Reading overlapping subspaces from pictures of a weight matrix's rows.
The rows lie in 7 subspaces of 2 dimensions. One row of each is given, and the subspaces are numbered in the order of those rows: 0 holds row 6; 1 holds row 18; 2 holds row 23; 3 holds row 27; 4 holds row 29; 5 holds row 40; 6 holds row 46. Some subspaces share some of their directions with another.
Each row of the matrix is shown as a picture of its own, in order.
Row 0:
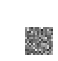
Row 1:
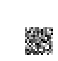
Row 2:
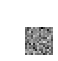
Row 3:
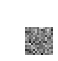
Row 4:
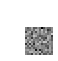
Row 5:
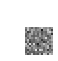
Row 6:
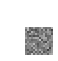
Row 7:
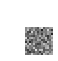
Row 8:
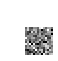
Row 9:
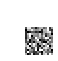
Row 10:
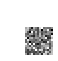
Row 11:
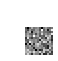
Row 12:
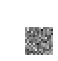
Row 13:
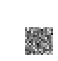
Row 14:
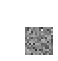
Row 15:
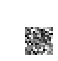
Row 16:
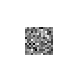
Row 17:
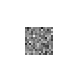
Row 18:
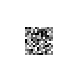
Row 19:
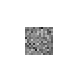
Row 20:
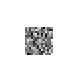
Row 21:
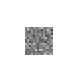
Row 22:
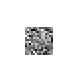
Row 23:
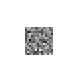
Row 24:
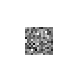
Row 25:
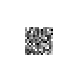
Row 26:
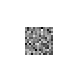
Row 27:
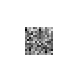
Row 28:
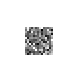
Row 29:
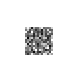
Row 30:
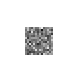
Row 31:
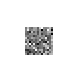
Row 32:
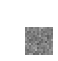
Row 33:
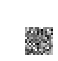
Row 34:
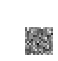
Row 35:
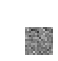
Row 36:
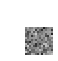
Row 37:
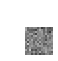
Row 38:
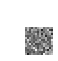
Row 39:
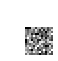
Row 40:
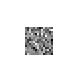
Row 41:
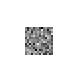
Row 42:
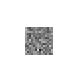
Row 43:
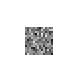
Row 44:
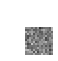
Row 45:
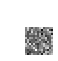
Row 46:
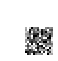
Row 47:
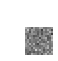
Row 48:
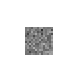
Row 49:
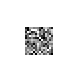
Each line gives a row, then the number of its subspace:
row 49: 0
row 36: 6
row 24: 1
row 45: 5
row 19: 1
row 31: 4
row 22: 0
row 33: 1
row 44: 4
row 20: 5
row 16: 1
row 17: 1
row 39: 1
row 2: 6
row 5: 2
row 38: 5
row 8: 4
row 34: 3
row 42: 2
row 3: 4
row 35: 0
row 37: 3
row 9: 2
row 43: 5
